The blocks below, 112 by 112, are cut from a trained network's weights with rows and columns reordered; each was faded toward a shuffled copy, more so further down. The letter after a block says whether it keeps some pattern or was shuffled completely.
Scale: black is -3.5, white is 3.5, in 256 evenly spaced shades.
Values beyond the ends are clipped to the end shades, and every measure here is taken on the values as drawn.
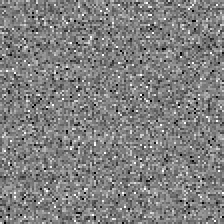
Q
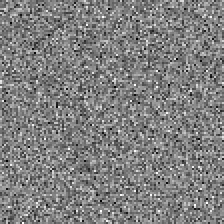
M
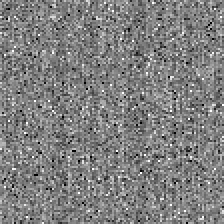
Q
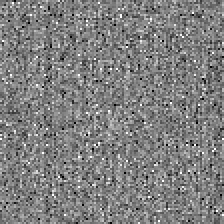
Q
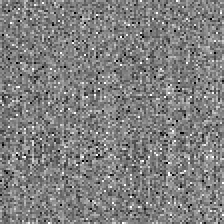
Q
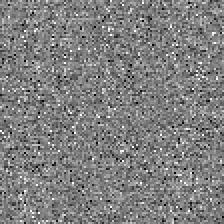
Q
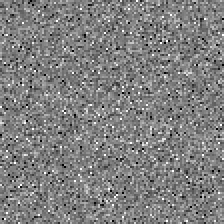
M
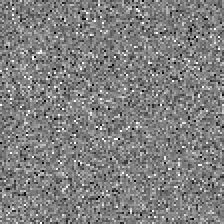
M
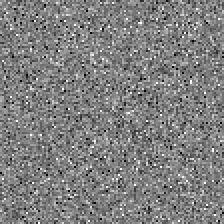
M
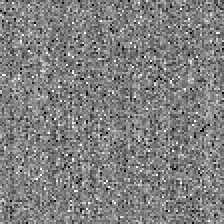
Q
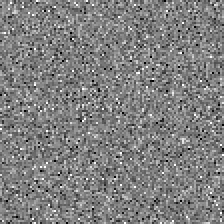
M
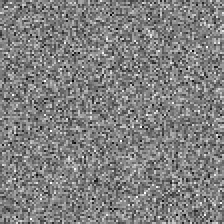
M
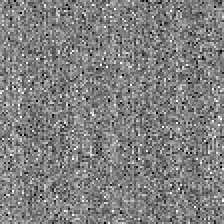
Q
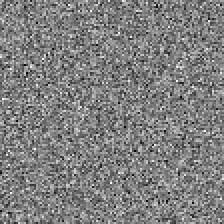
Q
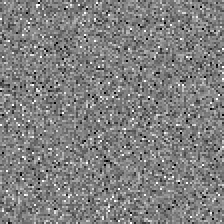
M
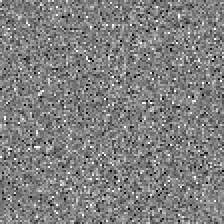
M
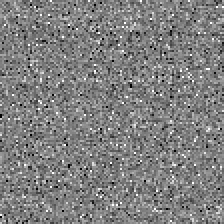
Q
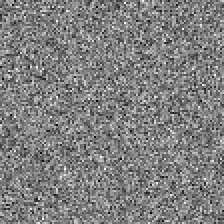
M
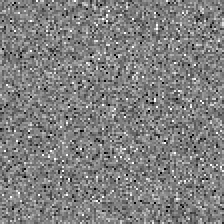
M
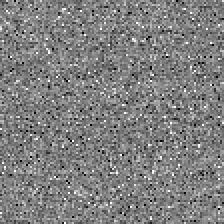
Q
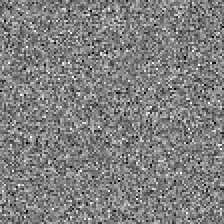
M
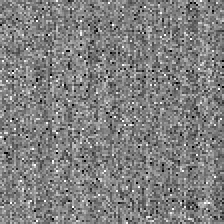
Q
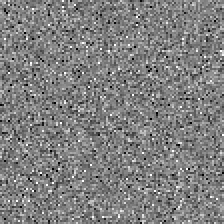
M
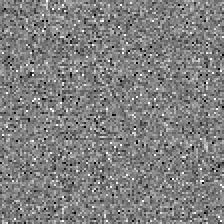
Q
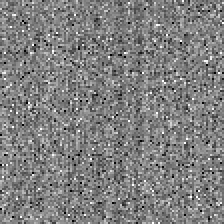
Q
